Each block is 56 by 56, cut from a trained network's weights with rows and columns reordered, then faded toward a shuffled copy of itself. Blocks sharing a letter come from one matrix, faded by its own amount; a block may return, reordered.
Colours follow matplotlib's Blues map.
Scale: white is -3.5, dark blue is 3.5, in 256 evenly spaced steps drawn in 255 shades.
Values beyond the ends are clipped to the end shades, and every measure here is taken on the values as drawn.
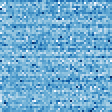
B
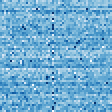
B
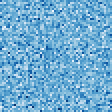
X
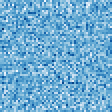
X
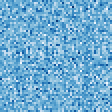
X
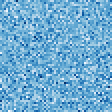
X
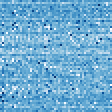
B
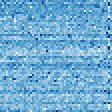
B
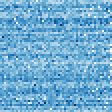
B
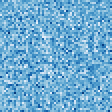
X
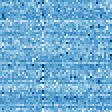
B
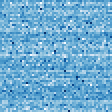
B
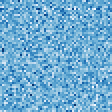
X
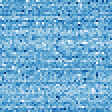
B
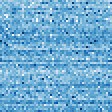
B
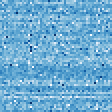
B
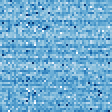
B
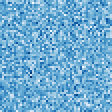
X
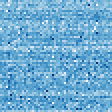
B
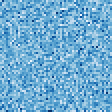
X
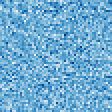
X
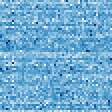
B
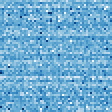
B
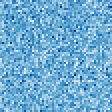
X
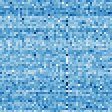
B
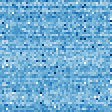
B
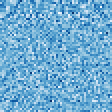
X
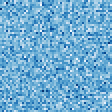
X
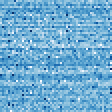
B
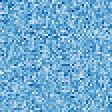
X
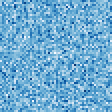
X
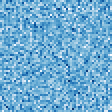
X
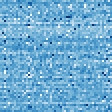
B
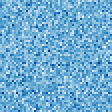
X
